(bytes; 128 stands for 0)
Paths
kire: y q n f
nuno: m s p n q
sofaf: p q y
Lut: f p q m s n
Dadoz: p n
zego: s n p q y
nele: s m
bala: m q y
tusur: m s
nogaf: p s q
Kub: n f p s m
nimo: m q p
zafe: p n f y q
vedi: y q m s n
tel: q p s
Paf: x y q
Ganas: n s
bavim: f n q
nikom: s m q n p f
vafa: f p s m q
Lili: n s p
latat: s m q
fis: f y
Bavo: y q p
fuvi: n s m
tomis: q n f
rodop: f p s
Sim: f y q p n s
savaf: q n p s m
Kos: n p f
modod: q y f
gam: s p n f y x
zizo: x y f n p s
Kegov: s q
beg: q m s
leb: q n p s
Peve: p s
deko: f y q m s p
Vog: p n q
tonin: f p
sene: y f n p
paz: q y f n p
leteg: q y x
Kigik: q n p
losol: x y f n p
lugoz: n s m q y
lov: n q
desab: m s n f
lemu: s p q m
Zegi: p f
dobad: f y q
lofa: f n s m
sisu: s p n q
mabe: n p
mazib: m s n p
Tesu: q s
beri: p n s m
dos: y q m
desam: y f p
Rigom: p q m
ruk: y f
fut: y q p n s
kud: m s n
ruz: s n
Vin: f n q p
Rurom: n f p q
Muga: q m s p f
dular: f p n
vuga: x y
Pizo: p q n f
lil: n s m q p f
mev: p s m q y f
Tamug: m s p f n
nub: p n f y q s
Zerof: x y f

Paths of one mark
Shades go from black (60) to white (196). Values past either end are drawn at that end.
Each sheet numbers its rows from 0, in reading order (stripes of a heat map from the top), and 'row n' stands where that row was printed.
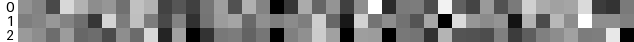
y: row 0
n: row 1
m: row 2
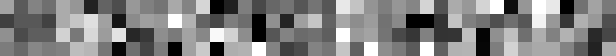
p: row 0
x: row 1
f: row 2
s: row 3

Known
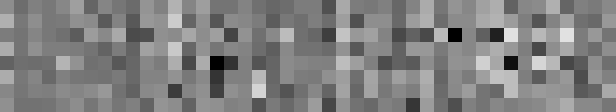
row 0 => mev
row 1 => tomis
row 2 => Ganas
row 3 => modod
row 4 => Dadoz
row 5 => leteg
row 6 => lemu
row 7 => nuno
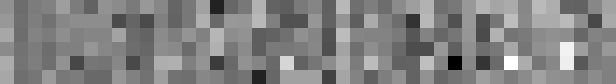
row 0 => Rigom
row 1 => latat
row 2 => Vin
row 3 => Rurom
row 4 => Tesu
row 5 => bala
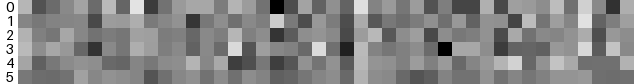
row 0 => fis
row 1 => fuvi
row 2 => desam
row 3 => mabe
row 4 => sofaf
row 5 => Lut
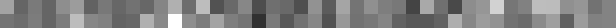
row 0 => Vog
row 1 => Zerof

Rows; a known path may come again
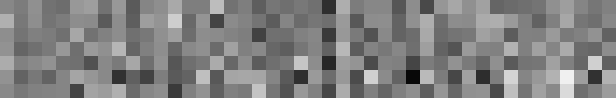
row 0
Kos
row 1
tomis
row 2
desab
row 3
lofa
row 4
nimo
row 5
Kegov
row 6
fuvi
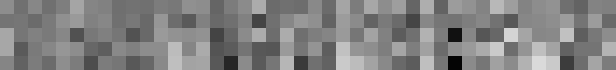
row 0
gam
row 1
Tamug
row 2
beg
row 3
sofaf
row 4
Peve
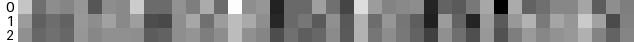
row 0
tonin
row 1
bavim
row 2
vafa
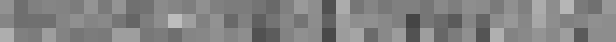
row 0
lugoz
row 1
zizo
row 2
sene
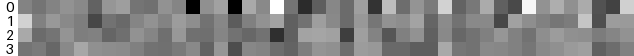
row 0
nele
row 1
Kigik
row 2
bala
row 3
vedi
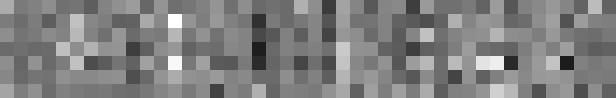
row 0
mazib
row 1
Zerof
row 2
kire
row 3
dular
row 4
Zegi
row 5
Sim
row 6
leteg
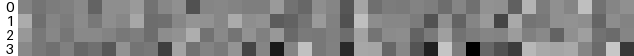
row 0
Kub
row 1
Vin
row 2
Muga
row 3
tusur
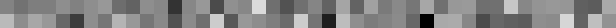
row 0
lemu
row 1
mabe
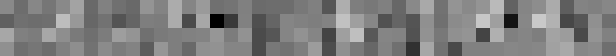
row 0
mev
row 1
Dadoz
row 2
Bavo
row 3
nuno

